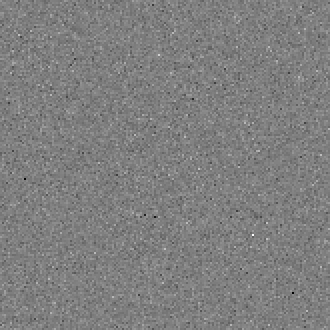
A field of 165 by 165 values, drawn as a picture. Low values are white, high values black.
Grain: fine. Average level on the scale: 50%. Odd rows or columns: none. Stripes: none. Histogram: heavy tails on both sides.
